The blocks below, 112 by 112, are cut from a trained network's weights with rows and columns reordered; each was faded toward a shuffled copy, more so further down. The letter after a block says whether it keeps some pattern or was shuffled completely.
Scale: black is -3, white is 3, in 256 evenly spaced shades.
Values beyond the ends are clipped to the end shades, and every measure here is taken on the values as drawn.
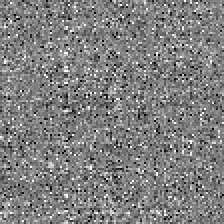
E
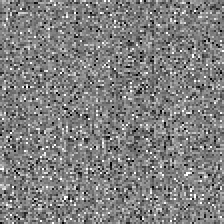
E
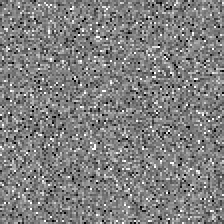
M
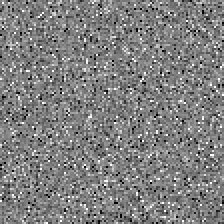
M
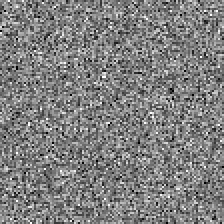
M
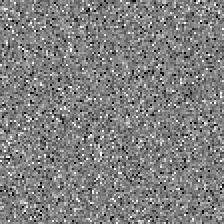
M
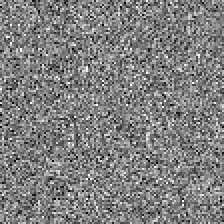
E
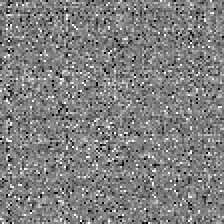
E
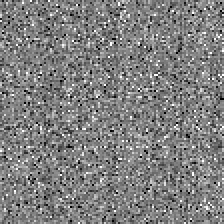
E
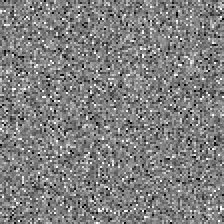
M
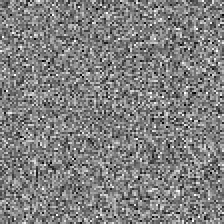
E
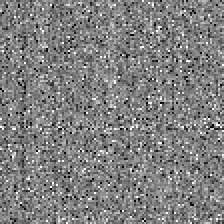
E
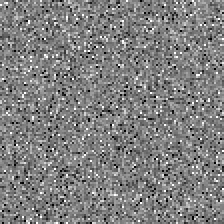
M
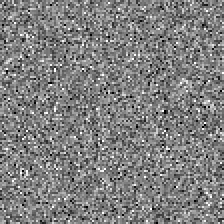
M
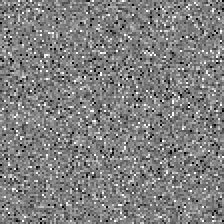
M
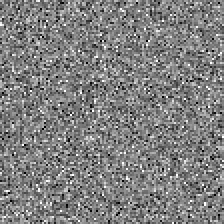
M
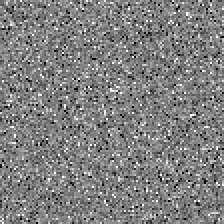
M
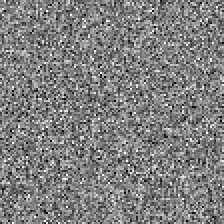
E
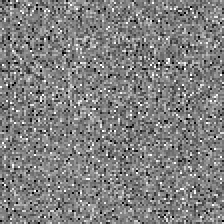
E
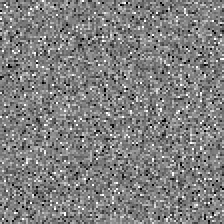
M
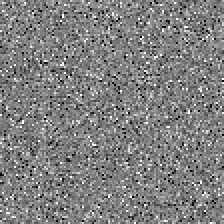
M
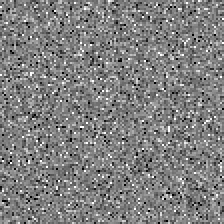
M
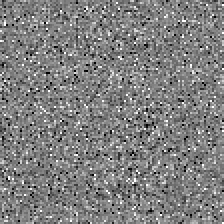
E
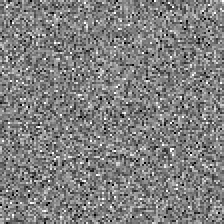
M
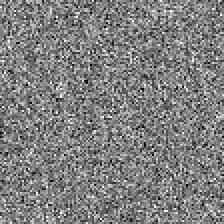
M
